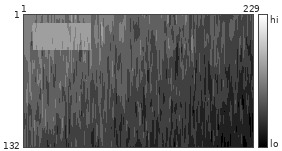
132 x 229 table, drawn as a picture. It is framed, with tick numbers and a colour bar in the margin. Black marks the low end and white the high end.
The ninth with the highest average is the top left. The bottom right is the ninth with the lowest average. The field climbs toward the top left. In the top left lies a patch that is higher than the rest. The grain runs up and down.
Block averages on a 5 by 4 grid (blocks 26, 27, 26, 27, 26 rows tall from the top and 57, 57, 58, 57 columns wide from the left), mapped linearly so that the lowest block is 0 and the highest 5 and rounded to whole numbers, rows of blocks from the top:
5432 | 4322 | 3221 | 3211 | 2110
